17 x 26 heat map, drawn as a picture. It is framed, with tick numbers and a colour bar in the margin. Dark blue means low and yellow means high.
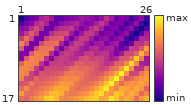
Streaks slant up to the right. There is an overall slope up to the bottom. The bottom right is the ninth with the highest average.
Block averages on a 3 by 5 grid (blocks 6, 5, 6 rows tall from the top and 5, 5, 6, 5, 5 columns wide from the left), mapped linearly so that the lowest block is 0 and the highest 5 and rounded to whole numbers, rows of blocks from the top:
1 1 1 1 0
3 2 2 2 3
3 4 4 5 4
